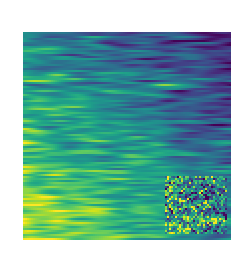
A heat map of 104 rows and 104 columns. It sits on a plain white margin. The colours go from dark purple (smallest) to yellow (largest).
Values rise toward the bottom left. The bottom right is the roughest part. In the bottom right lies a patch that is rougher than the rest. Neither half mirrors the other. The grain runs across in streaks.
